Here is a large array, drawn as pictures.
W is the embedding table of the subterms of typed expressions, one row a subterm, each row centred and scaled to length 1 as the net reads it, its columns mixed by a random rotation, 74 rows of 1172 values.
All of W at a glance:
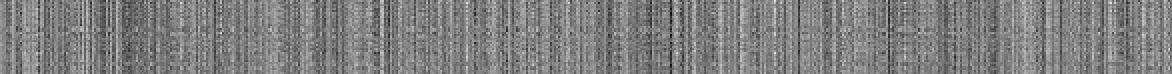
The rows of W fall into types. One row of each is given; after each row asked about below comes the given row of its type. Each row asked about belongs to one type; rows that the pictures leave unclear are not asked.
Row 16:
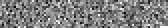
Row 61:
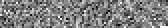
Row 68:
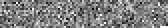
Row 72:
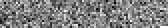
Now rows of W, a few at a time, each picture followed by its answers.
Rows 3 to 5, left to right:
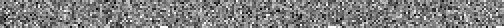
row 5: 72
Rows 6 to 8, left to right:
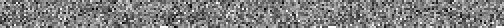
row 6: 68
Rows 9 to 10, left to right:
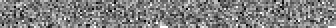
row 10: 72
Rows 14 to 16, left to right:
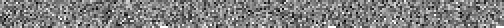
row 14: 61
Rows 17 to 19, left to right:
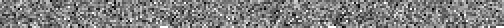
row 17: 72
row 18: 61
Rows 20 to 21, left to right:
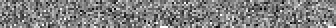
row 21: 72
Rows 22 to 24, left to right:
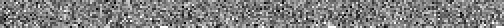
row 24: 16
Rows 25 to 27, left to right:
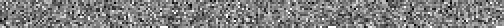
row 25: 72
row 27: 72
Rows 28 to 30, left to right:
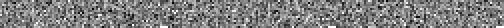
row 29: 61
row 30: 16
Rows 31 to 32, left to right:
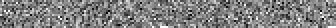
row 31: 61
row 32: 72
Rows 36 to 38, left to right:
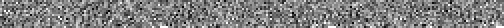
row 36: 61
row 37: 16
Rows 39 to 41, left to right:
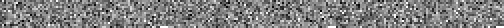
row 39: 61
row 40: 72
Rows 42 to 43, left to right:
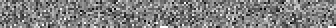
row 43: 68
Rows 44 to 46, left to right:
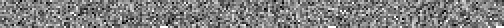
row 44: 68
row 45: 72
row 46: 61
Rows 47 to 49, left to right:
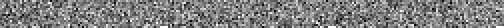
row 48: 61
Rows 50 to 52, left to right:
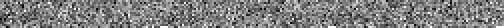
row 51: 68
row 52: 72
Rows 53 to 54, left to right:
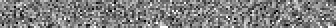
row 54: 61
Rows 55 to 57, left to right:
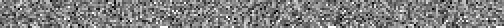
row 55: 72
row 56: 61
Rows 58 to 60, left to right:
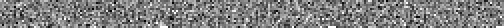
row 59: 61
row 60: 16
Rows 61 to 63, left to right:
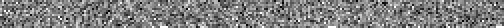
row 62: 72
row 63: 68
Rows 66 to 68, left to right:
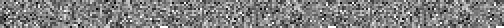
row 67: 68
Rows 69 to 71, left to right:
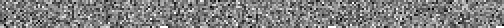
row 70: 16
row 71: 68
